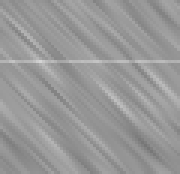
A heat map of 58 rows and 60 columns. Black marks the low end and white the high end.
Grain: diagonal, down to the right. Average level on the scale: 60%. Mirror symmetry: none. Odd lines: row 21.
